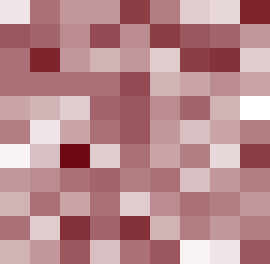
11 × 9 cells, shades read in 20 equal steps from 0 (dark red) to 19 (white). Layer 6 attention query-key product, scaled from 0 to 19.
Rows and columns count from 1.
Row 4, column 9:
12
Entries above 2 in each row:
8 9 8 9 9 9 8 9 9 9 9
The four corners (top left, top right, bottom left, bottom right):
17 2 13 6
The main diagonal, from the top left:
17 7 11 8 6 11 9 11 11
